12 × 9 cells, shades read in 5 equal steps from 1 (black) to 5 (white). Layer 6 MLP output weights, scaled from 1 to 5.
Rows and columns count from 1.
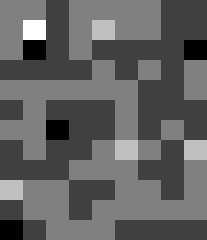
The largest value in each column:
4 5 3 3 4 4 3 3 4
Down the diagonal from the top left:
3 5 2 2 3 3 2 2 3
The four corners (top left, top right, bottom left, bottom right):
3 2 1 2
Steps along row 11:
up same down up same same same same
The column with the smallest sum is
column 8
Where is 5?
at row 2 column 2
